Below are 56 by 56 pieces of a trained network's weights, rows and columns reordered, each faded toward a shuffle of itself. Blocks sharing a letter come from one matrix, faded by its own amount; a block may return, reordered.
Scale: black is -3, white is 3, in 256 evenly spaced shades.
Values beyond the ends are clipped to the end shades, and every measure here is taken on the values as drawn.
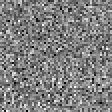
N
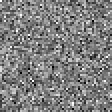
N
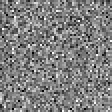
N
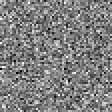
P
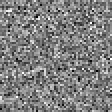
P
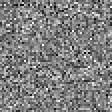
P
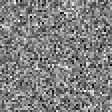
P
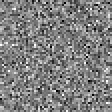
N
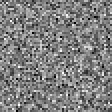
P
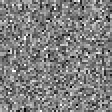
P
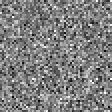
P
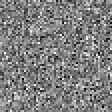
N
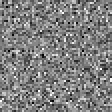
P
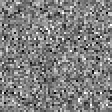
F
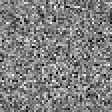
F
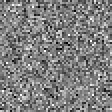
P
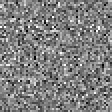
F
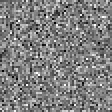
N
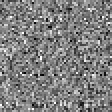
F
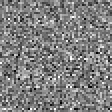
F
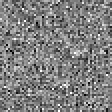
N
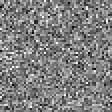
P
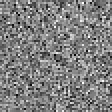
P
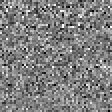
F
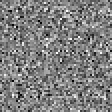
F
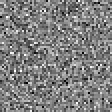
N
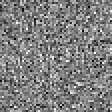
N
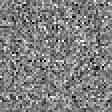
F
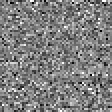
F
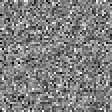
N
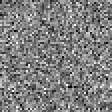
N
